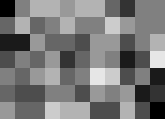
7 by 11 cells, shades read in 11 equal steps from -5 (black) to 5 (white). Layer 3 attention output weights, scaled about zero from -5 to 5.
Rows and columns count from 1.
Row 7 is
1 -1 -1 3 2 2 -2 -2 2 -2 -5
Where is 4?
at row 4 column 11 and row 5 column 7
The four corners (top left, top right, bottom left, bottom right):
-5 0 1 -5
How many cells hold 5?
0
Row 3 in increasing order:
-4 -4 -2 -2 -1 -1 0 1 1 1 2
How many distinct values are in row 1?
6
